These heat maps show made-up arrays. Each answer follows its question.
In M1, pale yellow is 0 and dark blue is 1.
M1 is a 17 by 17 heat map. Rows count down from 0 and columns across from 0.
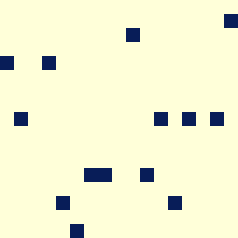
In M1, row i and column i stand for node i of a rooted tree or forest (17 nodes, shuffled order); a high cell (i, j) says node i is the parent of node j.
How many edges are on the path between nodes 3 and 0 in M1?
2
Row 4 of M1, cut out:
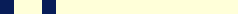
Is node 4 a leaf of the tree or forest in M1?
no
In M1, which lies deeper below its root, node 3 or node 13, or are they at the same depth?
node 3
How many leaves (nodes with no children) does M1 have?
10
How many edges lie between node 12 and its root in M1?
1
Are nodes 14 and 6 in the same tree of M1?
yes
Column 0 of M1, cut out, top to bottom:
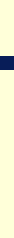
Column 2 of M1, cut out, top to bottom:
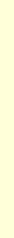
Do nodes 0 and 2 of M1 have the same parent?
no
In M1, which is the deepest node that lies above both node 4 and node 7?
14
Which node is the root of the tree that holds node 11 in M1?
8
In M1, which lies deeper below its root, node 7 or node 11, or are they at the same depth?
node 7
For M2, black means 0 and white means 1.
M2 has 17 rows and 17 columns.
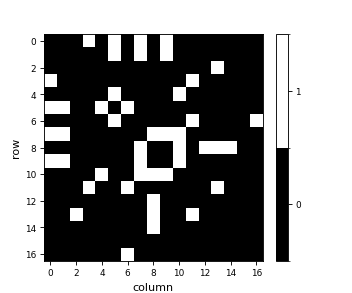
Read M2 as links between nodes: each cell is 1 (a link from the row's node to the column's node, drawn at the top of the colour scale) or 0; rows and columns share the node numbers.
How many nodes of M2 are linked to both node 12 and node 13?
1
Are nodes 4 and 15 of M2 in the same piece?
no
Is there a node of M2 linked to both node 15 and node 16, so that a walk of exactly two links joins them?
no
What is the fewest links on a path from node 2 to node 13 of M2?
1
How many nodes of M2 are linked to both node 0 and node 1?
3
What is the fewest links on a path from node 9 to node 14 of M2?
3
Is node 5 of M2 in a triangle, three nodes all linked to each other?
no
